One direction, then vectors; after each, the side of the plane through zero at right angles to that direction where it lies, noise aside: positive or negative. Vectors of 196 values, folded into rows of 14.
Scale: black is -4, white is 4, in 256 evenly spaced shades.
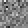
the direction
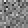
positive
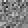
positive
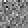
positive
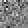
positive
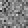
positive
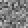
positive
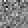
positive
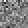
positive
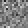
negative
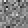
positive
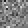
negative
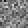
negative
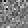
negative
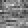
negative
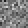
negative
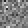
negative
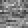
negative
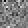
negative
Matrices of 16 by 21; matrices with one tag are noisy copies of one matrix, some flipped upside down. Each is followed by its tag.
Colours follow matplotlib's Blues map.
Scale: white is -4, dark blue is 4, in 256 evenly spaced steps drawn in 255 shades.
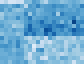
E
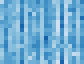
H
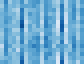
H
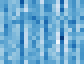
H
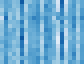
H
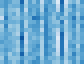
H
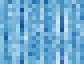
H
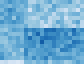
E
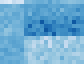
E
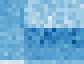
E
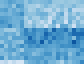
E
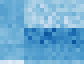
E
